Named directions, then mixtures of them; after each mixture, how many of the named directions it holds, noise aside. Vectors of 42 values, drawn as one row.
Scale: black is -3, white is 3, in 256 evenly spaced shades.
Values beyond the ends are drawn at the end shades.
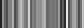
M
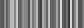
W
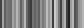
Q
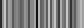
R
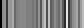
three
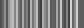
one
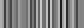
three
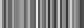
one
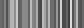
one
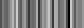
two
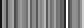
two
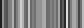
one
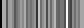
two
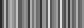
two
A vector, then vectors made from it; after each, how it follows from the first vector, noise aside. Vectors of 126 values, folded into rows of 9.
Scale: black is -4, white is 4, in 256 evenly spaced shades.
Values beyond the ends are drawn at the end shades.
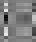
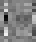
copied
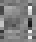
reversed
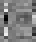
copied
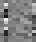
sign-scrambled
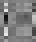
copied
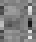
reversed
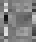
copied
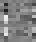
sign-scrambled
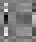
copied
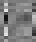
copied
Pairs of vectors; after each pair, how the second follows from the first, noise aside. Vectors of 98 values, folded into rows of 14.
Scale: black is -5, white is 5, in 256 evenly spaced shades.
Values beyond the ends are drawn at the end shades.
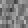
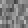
copied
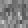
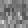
copied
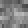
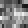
scaled up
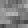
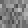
shuffled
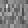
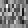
scaled up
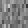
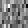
scaled up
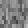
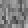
copied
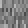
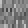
copied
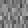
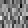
scaled up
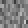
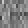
shuffled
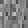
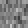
shuffled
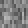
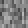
copied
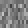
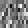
scaled up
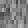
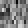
scaled up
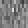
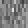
copied
